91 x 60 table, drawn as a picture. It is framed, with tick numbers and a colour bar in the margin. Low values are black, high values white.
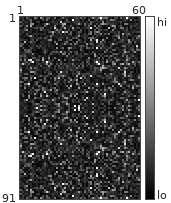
Stripes: none. Mirror symmetry: top to bottom. Average level on the scale: 20%. Seam: none. Histogram: skewed, a long tail of high values. Slope: none.
